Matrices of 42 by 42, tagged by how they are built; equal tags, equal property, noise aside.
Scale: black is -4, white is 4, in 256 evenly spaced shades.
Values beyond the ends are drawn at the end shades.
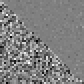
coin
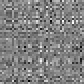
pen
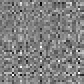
pen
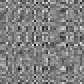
pen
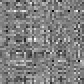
pen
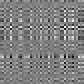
pen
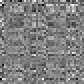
pen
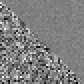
coin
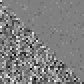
coin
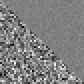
coin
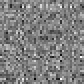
pen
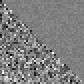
coin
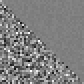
coin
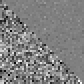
coin
